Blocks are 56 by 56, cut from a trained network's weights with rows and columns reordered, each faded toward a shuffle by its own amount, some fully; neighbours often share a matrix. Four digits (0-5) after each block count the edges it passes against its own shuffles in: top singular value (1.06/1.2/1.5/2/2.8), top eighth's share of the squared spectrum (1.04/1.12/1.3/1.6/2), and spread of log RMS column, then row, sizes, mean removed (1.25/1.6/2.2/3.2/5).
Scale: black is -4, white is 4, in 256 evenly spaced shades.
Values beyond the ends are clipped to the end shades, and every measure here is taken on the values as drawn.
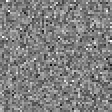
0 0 0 0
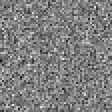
0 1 0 0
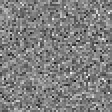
0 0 0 0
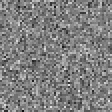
2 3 2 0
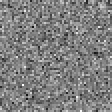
0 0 0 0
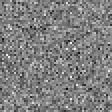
0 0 0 0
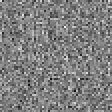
3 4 1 2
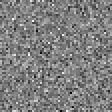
0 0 0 0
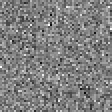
1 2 1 0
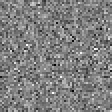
1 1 0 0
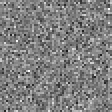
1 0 0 0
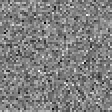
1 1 0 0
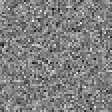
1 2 0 0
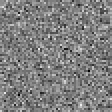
2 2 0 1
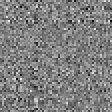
3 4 2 2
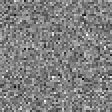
2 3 1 1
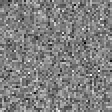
2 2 0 0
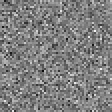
1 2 0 0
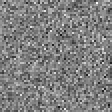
1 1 0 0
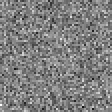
1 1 0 0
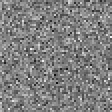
1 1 0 0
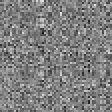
4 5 3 1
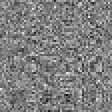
4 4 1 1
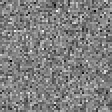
2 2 1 0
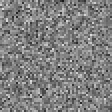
2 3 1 0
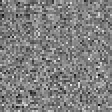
3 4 1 1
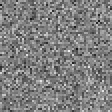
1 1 0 0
